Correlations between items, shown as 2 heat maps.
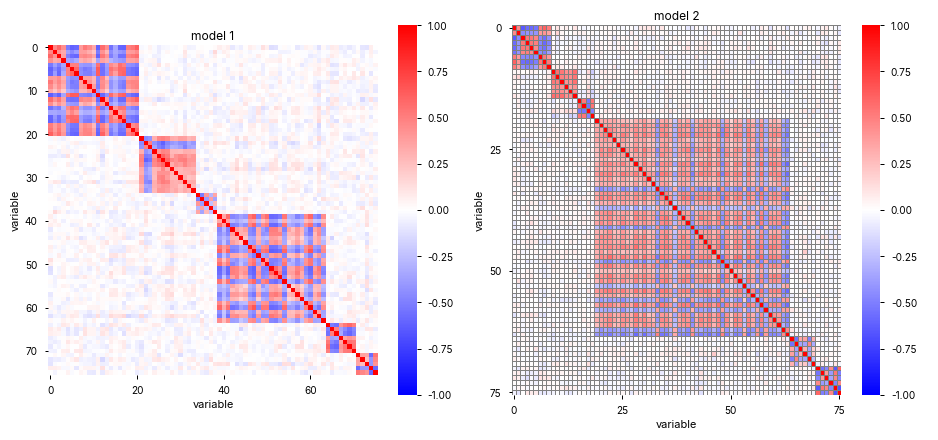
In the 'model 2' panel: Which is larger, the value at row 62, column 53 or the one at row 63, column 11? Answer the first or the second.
the first
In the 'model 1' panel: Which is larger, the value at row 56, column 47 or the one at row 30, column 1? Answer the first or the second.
the second
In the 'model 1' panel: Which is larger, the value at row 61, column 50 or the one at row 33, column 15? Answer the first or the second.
the second
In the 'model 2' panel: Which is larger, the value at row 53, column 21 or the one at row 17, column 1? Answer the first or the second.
the second
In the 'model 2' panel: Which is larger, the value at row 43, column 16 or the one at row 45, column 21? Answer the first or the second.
the second
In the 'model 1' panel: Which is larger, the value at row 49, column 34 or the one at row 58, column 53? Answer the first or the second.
the second
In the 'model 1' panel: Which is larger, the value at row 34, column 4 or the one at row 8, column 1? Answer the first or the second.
the second
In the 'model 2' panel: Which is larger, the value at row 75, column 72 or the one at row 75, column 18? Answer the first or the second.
the second
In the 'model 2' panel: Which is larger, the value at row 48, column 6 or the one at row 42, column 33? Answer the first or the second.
the first
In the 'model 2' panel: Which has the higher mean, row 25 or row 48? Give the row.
25
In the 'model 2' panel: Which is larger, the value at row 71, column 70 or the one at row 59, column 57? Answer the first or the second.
the second
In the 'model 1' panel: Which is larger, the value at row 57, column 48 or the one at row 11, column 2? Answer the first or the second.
the first
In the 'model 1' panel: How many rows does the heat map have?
76
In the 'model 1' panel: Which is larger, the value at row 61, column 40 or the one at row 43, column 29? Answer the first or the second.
the second
